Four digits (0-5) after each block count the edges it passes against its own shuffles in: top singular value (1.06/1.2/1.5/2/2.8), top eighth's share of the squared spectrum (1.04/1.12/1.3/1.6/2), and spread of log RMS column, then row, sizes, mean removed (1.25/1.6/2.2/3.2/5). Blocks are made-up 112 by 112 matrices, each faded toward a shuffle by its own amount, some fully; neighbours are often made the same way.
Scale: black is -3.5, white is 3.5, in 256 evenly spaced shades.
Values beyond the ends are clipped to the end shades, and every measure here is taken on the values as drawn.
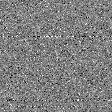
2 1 0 2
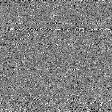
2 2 0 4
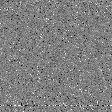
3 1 0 1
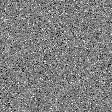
0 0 0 0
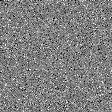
0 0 0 1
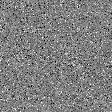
0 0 0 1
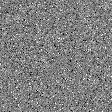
0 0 0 0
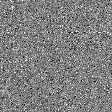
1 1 0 2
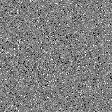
3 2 1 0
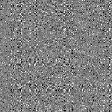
5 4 3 3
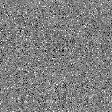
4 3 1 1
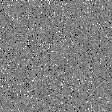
1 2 2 1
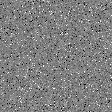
0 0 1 0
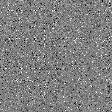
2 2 2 2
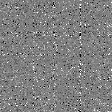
2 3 2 2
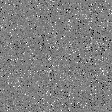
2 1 1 1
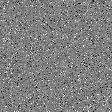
1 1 1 1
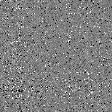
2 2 2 2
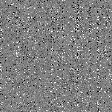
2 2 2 2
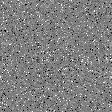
3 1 0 0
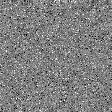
3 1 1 0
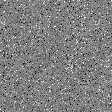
2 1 0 0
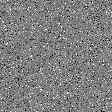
2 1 0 0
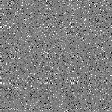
4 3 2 2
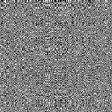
5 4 3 3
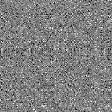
4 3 2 2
